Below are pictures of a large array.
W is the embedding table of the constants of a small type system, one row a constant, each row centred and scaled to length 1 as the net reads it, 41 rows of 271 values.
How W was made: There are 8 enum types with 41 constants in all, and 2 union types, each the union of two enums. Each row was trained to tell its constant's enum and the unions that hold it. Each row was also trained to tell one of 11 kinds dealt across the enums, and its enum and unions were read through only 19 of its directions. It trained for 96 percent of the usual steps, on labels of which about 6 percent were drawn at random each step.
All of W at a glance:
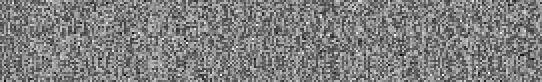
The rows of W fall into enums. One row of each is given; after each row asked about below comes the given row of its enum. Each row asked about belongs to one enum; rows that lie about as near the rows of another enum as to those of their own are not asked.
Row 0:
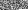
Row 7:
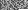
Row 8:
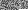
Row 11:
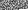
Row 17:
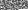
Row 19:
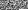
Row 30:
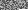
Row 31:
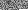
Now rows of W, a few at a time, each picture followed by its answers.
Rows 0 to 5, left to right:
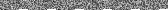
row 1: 17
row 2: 19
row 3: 31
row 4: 30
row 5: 17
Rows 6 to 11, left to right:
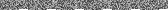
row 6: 7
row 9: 30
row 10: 30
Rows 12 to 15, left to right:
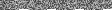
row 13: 11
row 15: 30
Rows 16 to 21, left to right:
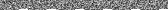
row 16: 17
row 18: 0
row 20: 11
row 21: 19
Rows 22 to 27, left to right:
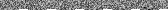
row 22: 7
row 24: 31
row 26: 11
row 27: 11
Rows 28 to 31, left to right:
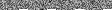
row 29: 7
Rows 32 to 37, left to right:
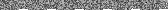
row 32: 30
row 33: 19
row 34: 0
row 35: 0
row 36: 31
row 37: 0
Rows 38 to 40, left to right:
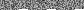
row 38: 7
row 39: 31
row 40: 8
